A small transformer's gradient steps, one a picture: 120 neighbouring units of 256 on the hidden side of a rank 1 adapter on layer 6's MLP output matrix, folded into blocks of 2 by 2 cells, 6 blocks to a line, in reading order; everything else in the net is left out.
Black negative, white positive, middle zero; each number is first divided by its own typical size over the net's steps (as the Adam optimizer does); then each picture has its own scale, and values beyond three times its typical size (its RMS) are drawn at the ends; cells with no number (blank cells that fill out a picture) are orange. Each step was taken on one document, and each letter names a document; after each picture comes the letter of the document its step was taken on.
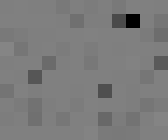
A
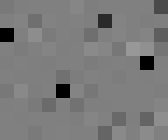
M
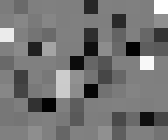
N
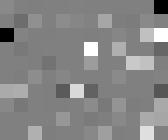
M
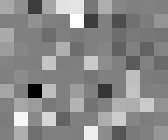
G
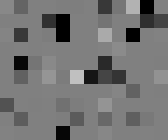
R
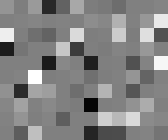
G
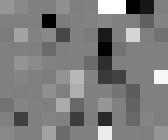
R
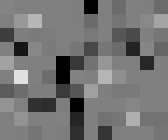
N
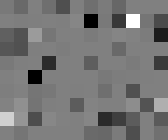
A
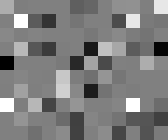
N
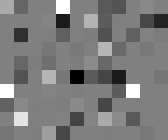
R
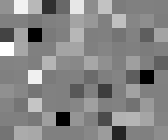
G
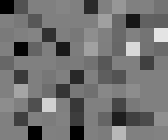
N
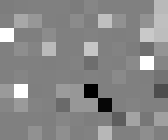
M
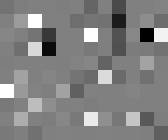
N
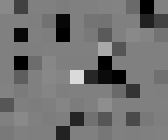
R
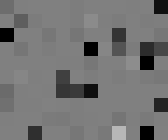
M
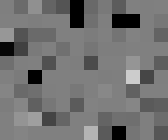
A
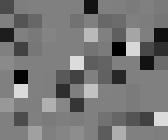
N
